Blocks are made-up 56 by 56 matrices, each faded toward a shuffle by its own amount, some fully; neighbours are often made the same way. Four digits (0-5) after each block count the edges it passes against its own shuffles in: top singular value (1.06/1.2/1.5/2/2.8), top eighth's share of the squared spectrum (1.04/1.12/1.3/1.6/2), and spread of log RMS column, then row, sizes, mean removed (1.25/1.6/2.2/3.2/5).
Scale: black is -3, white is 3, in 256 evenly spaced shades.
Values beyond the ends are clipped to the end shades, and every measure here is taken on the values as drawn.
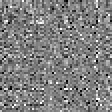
4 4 2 2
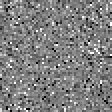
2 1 1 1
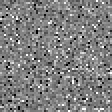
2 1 0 0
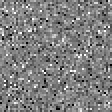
2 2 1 0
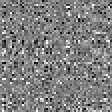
4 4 2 2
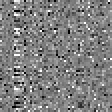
4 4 2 2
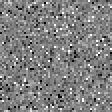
0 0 0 0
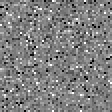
1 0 0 0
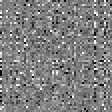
4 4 3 2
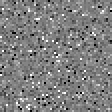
0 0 0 0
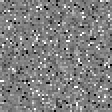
0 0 0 0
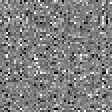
4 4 2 2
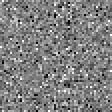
0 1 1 0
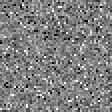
1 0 0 0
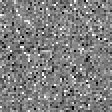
0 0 1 0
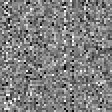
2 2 3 0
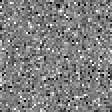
0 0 0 0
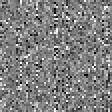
1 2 3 0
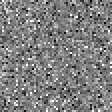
0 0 1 0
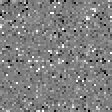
2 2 0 1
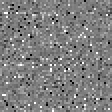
1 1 0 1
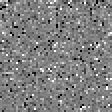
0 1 0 1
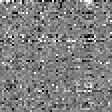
3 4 1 3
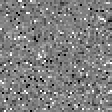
2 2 0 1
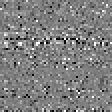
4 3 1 3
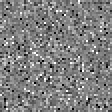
2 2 0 0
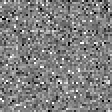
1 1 0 1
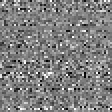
1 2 0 4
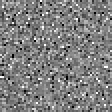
0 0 0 0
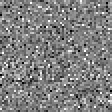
0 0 0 1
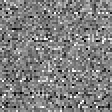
1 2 0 3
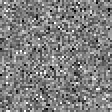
0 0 1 0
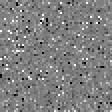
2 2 0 0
